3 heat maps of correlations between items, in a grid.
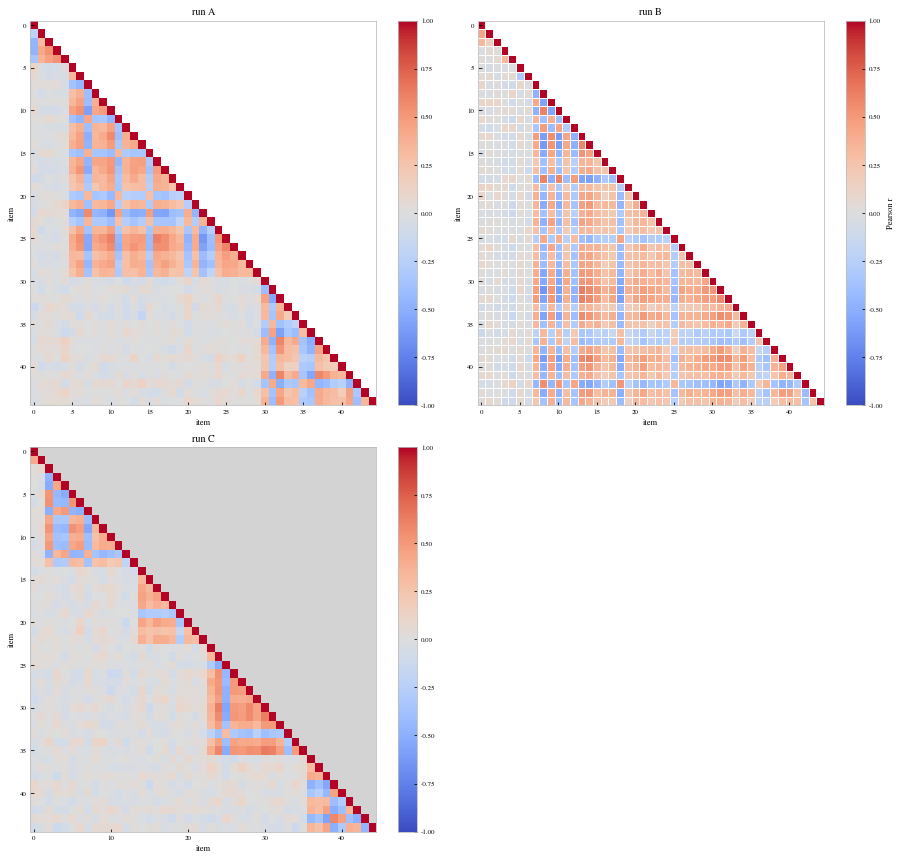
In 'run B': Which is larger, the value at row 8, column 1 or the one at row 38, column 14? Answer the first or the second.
the second
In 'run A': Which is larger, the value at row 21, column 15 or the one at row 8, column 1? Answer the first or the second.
the second
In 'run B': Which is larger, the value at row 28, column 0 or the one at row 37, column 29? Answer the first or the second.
the first
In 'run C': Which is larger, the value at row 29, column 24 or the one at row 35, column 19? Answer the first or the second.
the first
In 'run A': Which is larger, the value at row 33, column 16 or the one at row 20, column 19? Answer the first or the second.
the first
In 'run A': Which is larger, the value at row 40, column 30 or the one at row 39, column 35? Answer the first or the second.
the first
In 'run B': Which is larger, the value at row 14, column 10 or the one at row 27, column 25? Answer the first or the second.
the second
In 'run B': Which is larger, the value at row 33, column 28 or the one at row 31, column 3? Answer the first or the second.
the first
